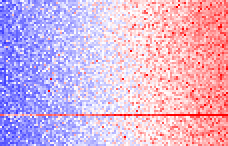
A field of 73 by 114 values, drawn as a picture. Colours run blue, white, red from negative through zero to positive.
Overall the values sit about 50% of the way up the scale. Values rise toward the right. Row 58 stands out from the rest.
